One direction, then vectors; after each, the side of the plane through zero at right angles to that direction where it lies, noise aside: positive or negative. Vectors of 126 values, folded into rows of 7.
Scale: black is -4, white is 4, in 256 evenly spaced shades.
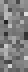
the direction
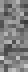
negative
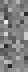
negative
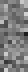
positive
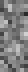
negative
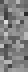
negative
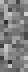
positive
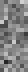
positive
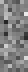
positive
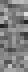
positive
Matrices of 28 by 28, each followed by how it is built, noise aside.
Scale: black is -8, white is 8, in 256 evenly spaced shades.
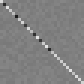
diagonal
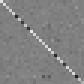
diagonal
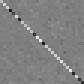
diagonal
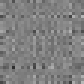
low rank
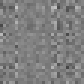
low rank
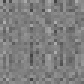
low rank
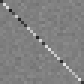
diagonal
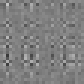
low rank
